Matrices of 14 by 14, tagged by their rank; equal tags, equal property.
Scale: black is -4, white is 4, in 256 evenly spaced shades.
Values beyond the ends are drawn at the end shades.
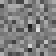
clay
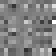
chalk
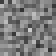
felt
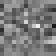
clay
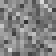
felt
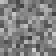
felt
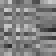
chalk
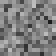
felt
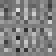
clay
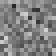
felt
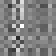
chalk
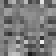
clay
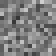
felt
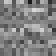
clay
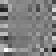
chalk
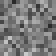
felt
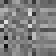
clay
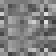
chalk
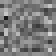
clay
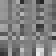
chalk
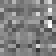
clay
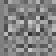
chalk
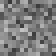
felt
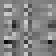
chalk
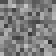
felt
